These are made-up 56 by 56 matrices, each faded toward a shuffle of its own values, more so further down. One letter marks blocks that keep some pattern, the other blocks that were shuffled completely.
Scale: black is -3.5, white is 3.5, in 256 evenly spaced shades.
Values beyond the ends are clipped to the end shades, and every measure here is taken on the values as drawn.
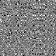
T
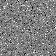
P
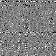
T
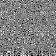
T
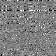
T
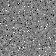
P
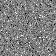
P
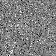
P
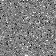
P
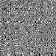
T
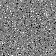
P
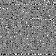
T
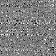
T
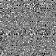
T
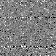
T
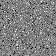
P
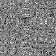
T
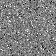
P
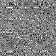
T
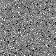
P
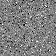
P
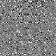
T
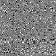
T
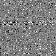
T
